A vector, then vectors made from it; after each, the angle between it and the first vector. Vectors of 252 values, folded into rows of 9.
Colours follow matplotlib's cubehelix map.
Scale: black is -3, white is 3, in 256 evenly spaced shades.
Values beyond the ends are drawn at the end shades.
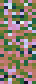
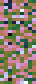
nearly opposite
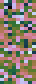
nearly opposite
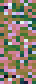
nearly parallel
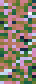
orthogonal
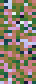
nearly parallel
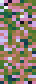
partly opposed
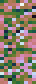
orthogonal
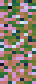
orthogonal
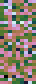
nearly parallel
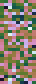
nearly parallel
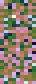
partly opposed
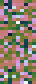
nearly opposite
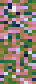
partly opposed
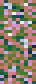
nearly parallel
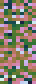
nearly opposite
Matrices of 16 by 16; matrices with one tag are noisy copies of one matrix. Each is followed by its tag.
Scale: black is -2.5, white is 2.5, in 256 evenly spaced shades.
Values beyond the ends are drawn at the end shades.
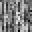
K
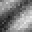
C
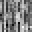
K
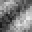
C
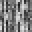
K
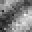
C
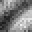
C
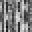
K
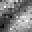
C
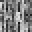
K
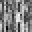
K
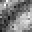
C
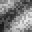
C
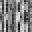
K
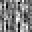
K
